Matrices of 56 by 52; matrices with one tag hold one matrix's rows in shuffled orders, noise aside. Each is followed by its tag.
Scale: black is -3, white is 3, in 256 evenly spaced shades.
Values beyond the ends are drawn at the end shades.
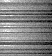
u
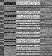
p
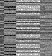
p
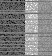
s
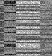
p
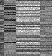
p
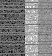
s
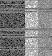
s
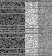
s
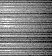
u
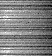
u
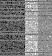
s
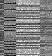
p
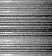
u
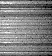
u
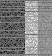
s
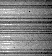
u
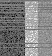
s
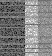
s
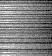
u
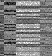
p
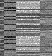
p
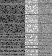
s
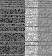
s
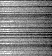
u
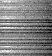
u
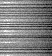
u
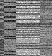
p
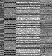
p
